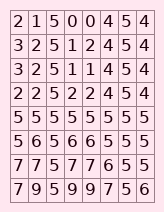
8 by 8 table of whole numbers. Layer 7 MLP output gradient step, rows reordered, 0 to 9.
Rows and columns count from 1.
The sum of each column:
34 34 40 31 32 39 40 37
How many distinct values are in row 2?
5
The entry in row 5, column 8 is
5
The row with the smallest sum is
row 1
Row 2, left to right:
3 2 5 1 2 4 5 4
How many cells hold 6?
5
